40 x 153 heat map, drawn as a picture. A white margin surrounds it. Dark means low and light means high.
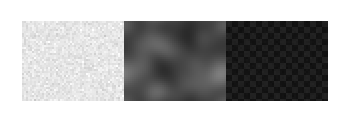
It is made of 1 by 3 panels. Panel 1,1: very high, fine-grained, faint in contrast. Panel 1,2: low, smooth. Panel 1,3: very low, checkered, faint in contrast.
